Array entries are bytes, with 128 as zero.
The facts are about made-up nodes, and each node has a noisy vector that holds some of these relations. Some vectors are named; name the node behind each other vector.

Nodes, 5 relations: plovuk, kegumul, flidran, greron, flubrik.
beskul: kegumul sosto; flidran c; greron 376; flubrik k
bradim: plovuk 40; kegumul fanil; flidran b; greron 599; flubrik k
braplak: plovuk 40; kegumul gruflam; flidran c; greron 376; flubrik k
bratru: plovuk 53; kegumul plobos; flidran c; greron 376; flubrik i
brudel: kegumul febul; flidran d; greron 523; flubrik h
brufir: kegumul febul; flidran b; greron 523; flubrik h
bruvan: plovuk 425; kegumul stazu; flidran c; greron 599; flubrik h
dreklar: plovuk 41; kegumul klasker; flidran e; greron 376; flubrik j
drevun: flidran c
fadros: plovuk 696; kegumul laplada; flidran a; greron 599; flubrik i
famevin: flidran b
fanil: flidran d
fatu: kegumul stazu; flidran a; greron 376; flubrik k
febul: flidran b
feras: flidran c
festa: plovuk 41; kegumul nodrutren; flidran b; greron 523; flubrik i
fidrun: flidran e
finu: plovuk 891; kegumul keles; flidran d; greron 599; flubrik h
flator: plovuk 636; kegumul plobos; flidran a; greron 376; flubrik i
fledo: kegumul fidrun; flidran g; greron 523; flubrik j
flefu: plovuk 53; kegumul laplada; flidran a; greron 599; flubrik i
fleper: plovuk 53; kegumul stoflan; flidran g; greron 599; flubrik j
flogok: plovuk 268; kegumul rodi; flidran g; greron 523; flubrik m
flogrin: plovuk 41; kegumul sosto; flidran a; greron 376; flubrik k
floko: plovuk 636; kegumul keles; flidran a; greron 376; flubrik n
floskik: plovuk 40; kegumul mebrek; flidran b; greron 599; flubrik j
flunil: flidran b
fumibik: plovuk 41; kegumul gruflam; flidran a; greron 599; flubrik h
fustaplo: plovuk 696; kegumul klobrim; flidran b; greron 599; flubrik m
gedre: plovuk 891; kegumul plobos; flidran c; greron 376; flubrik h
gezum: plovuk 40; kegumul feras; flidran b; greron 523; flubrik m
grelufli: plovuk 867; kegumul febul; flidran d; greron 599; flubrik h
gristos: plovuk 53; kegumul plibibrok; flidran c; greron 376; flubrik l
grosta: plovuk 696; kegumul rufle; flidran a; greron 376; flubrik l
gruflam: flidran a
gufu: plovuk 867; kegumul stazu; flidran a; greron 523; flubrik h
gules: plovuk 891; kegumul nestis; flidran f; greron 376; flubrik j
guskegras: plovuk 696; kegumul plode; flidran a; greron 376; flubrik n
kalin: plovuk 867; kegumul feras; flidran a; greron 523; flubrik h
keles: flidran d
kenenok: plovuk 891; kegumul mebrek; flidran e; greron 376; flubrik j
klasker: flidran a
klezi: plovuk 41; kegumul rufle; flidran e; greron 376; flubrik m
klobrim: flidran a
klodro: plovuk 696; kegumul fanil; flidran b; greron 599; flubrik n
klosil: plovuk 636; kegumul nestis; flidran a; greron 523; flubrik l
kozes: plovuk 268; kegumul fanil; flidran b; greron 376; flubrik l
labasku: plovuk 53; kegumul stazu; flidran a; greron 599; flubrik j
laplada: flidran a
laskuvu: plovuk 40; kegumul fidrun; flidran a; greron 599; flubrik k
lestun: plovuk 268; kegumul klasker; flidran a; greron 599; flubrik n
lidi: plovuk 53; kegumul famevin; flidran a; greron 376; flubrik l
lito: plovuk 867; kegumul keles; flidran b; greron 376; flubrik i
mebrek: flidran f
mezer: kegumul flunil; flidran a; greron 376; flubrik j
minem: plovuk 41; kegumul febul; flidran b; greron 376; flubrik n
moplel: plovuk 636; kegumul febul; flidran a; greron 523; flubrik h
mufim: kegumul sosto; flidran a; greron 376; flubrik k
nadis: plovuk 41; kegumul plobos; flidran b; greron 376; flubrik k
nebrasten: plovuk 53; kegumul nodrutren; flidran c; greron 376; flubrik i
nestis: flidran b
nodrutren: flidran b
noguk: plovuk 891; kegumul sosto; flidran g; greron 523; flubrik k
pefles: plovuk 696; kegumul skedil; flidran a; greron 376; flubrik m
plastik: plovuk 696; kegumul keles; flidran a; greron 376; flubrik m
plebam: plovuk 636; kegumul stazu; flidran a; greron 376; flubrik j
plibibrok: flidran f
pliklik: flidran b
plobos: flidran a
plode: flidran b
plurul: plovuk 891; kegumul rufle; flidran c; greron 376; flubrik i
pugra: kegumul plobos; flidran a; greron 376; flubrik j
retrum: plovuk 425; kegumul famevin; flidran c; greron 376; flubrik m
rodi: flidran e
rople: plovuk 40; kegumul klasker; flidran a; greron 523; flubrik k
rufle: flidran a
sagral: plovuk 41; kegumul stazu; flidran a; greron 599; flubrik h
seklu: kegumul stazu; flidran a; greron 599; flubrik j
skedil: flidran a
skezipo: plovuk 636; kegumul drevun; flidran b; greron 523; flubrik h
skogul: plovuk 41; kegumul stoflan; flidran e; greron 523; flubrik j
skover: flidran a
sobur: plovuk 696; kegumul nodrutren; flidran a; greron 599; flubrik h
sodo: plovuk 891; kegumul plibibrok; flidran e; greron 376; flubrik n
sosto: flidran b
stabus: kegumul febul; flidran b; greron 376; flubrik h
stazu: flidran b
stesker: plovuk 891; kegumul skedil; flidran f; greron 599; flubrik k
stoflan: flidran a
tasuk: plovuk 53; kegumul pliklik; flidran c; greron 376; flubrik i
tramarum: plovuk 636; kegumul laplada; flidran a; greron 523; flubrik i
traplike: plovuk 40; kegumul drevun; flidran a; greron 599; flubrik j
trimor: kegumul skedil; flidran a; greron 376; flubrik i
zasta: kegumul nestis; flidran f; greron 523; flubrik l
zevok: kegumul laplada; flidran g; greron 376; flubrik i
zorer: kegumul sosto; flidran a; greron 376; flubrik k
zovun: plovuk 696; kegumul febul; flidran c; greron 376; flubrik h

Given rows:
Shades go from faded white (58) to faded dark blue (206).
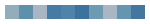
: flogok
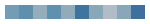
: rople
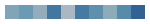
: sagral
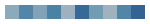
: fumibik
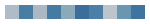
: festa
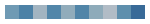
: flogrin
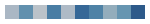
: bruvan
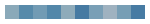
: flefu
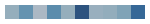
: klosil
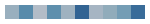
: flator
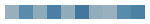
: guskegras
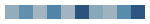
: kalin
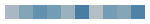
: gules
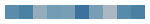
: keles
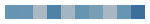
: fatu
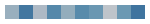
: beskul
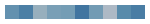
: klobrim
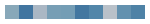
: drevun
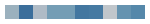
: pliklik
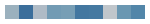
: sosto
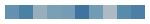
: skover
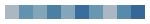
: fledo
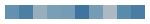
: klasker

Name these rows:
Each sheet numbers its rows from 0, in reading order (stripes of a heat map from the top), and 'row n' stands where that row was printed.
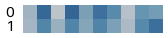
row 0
klezi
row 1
zevok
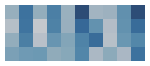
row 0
grelufli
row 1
lito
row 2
stazu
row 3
stesker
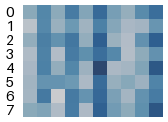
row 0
lestun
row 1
plurul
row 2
brudel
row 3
gezum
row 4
moplel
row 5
finu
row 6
retrum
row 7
gufu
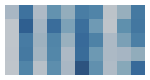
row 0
bradim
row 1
minem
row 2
floskik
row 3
sodo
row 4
skezipo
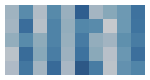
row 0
floko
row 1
nadis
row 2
grosta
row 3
zovun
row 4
skogul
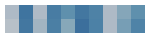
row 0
fustaplo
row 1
klodro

